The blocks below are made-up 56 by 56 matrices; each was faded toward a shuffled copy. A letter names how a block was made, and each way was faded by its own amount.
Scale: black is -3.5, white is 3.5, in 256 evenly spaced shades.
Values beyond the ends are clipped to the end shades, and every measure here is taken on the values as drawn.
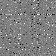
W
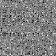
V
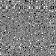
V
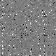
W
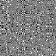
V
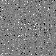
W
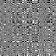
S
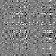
S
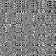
S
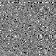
V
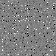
W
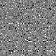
V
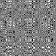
S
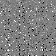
W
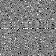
V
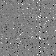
W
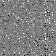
W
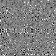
V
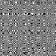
S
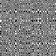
S
